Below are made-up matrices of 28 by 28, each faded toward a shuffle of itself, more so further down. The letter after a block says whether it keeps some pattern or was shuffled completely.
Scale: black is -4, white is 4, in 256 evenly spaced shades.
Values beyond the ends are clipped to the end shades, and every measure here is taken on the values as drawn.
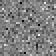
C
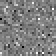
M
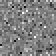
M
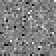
M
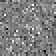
C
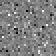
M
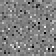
C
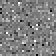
C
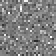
C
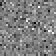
C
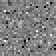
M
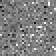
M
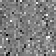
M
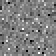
C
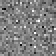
C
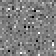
M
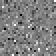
C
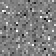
M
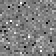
C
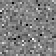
C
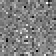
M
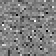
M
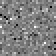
C
